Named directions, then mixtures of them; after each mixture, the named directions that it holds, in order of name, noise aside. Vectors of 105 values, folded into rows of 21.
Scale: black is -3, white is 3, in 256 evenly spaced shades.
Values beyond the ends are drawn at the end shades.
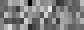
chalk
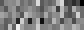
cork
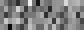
chalk, cork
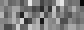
chalk, cork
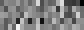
cork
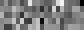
chalk, cork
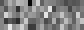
chalk, cork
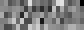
chalk, cork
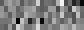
cork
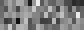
chalk, cork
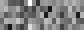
chalk, cork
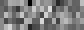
chalk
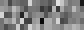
chalk, cork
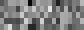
chalk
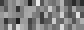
chalk, cork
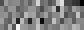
cork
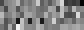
cork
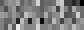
cork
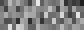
chalk, cork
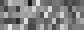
chalk, cork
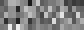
chalk, cork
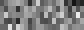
chalk, cork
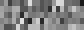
chalk, cork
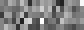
chalk, cork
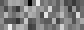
chalk, cork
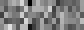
chalk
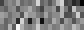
cork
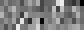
chalk, cork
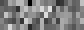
chalk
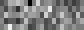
chalk, cork
